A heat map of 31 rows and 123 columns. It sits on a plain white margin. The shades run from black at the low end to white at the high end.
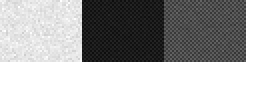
The table splits into one row of 3 panels. Panel 1,1: very high, fine-grained, faint in contrast. Panel 1,2: very low, checkered, faint in contrast. Panel 1,3: low, checkered.
